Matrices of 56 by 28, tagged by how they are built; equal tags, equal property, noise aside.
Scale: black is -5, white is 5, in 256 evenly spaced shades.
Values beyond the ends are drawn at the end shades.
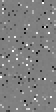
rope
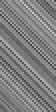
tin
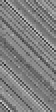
tin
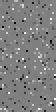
rope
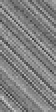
tin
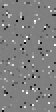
rope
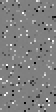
rope
